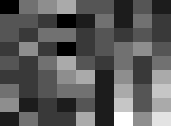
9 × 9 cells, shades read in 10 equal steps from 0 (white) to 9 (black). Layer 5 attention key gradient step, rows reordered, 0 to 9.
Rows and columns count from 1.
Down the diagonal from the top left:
9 6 5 9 6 8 3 6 1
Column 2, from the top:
5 6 7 4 7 7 7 8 5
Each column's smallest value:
4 4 4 3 3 5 0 4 1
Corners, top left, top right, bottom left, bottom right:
9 8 8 1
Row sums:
55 61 56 55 51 49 47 52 43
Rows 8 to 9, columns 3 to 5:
7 8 6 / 7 7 3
